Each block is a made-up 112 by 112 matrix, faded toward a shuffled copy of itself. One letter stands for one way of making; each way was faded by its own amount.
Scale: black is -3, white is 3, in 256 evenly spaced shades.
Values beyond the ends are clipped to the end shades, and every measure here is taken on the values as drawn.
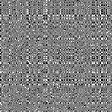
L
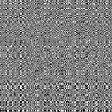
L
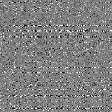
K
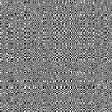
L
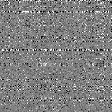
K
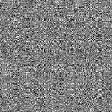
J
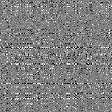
K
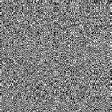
J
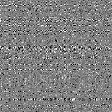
K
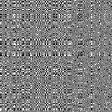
L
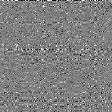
K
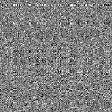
J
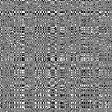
L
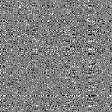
K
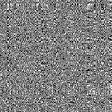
J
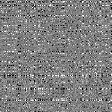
K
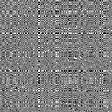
L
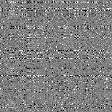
K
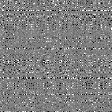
K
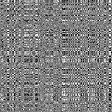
L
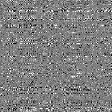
K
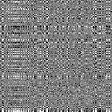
L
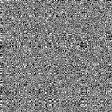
J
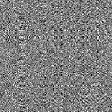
J
